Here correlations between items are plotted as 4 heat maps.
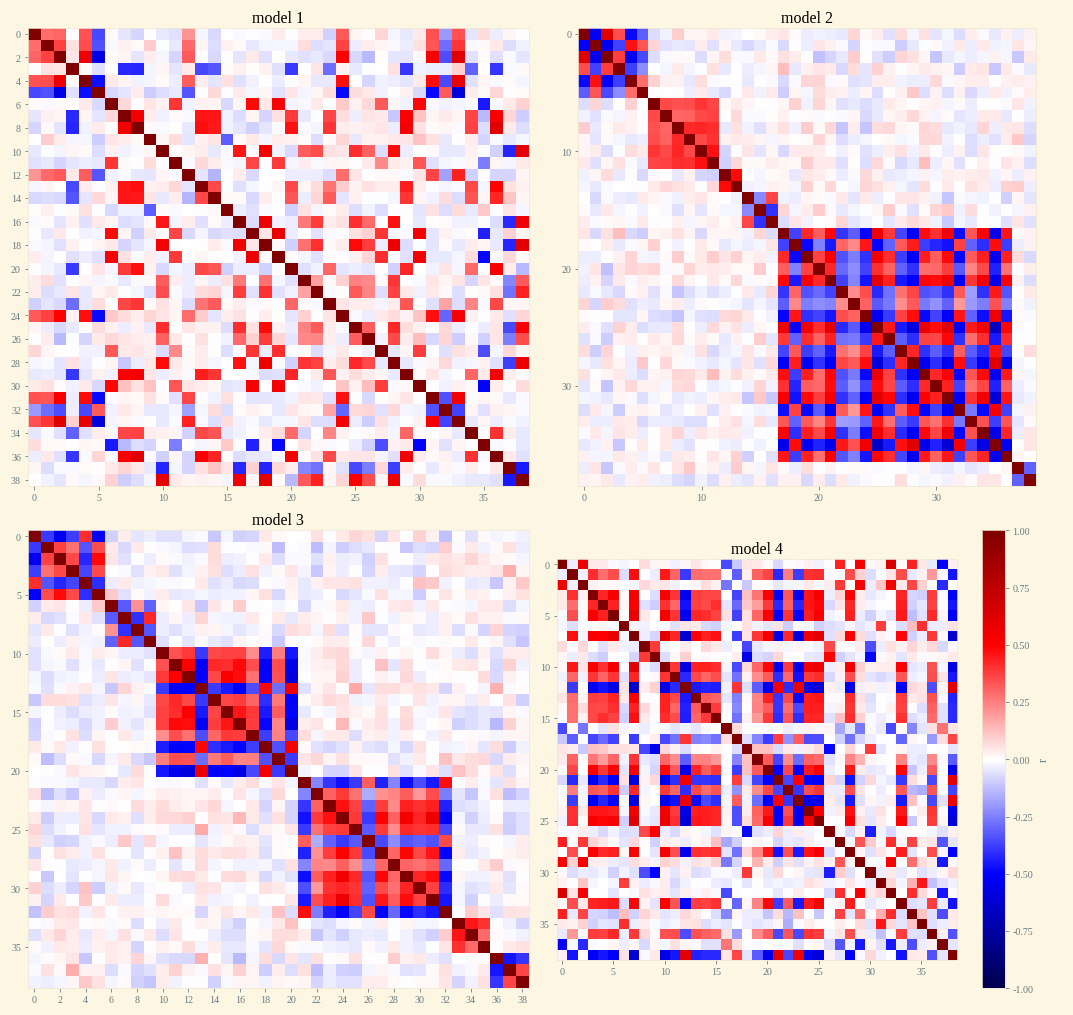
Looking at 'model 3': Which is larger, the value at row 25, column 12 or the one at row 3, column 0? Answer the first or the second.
the first
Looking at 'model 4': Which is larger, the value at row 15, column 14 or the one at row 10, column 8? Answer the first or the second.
the first
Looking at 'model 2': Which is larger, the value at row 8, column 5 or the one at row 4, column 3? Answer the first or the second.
the first
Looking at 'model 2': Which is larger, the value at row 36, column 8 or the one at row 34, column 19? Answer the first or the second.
the second
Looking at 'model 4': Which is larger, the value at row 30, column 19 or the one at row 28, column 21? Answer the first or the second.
the first
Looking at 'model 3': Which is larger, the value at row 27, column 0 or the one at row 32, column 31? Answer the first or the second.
the first
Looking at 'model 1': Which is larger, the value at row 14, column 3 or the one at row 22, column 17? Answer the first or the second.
the second
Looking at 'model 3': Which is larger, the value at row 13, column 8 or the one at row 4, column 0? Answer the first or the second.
the second
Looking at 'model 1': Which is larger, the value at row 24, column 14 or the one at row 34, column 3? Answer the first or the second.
the first
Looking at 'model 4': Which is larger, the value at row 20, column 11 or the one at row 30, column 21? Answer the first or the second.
the first
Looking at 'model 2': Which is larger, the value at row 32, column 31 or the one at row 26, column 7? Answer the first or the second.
the second
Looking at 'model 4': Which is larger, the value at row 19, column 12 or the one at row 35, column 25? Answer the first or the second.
the second
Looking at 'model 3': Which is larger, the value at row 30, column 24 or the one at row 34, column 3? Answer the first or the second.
the first
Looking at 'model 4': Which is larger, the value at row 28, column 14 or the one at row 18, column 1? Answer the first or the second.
the first
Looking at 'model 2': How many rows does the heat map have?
39
